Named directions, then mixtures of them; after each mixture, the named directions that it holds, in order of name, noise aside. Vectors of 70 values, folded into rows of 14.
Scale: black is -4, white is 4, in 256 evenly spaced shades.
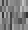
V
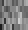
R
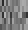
R, V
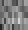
R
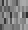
R, V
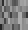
R, V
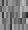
V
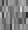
V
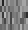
R, V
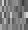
R, V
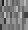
R, V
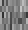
V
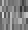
V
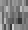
R, V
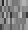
R, V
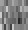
R, V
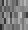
R, V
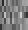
R, V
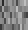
R, V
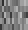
R, V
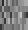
R, V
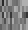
R, V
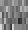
R, V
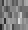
R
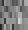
R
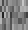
V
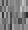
V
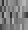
R, V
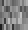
R
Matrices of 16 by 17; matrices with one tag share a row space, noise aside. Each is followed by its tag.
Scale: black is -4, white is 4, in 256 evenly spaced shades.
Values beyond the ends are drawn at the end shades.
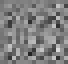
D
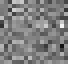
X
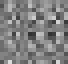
D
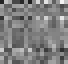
X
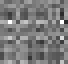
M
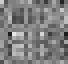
X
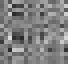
X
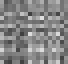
M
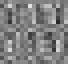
D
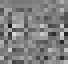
X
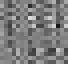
D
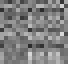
M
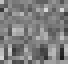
X
